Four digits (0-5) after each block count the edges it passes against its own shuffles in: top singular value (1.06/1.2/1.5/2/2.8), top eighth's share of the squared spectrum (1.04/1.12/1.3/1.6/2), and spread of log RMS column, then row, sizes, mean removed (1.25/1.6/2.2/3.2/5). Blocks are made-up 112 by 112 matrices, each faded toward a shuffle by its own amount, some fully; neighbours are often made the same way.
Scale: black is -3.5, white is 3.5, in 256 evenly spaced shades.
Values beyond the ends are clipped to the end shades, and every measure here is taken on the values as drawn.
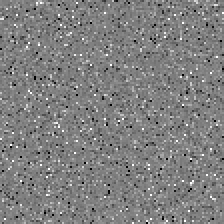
0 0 0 0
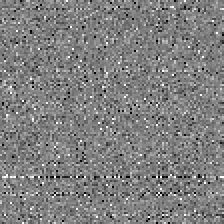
4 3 2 2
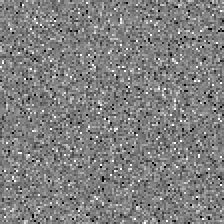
0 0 0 0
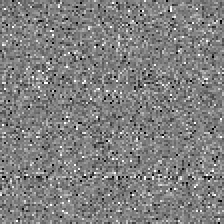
4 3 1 2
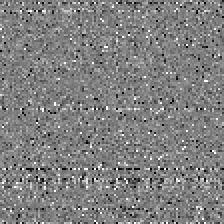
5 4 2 3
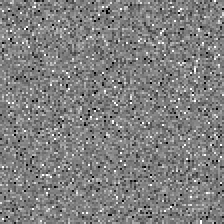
2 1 0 0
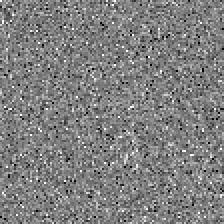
2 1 0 0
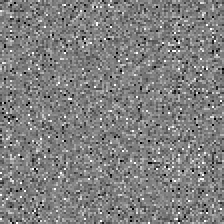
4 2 1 1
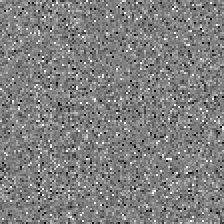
3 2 1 0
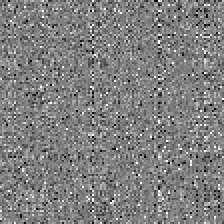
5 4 3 2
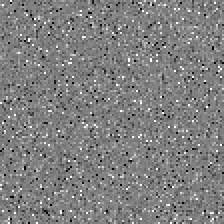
2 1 0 0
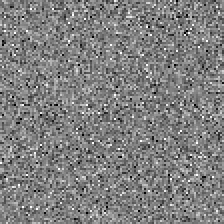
0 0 0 1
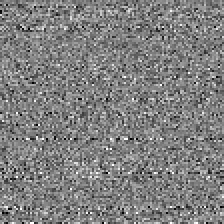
1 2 0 4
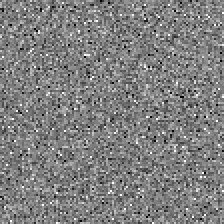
0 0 0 0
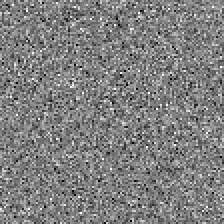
0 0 0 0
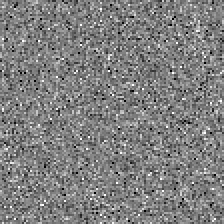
0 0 0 0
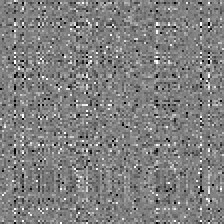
5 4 3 3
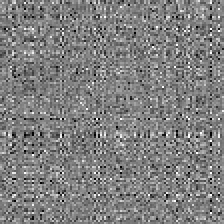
5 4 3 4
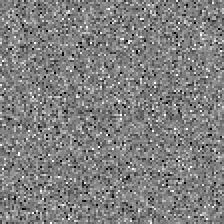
2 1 0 0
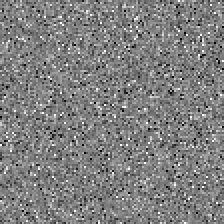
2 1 0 0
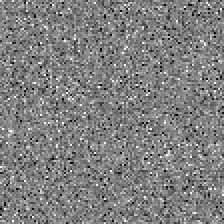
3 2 0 0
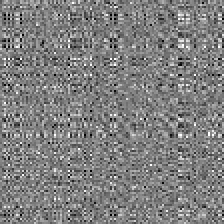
5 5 4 4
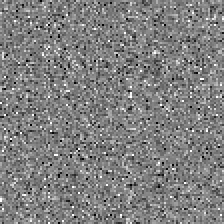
3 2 1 1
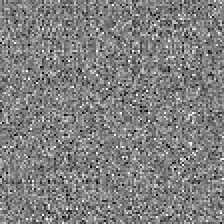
4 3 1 1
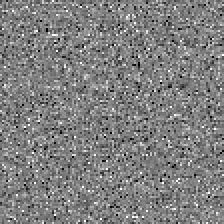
3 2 1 1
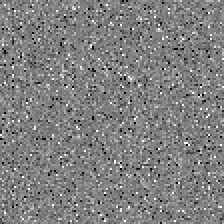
1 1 1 0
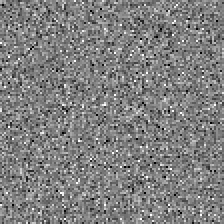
0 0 1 0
